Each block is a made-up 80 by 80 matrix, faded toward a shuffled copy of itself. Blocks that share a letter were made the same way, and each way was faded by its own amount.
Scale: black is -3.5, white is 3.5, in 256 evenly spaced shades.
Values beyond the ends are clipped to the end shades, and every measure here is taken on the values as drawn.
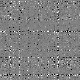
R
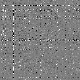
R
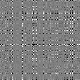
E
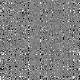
R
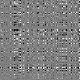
E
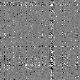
R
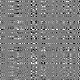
E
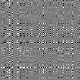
E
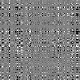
E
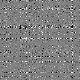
R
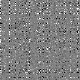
R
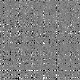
R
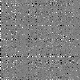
R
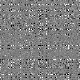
R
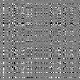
E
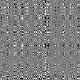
E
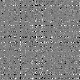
R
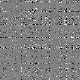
R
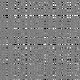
E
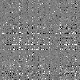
R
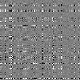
E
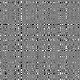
E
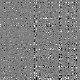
R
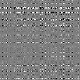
E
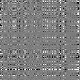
E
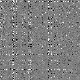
R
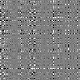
E
